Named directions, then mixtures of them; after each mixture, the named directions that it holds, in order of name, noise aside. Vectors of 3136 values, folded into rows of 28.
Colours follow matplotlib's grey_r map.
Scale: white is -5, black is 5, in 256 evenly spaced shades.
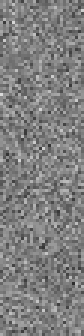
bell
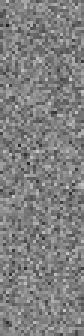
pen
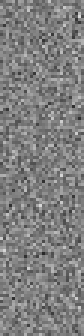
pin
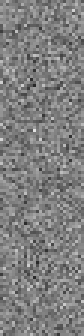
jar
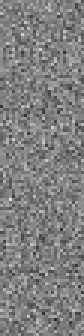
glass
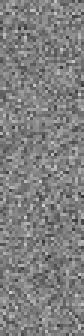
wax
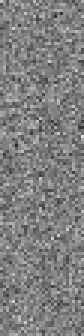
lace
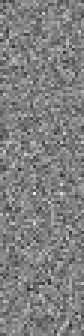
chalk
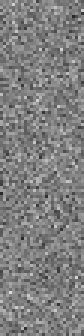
bell, glass, wax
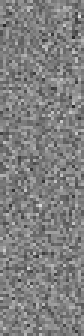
pin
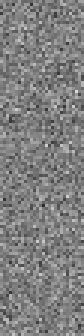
glass, lace, wax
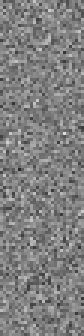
chalk, glass, lace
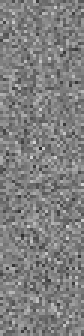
bell, chalk, jar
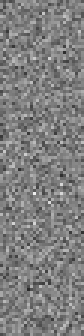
chalk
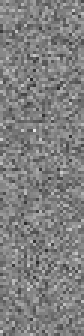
jar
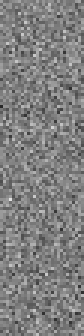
glass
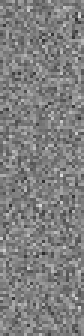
pin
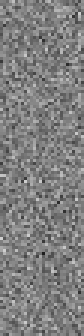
lace, pin, wax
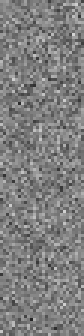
jar, lace, pin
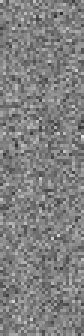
lace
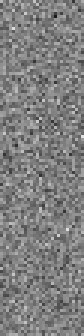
lace
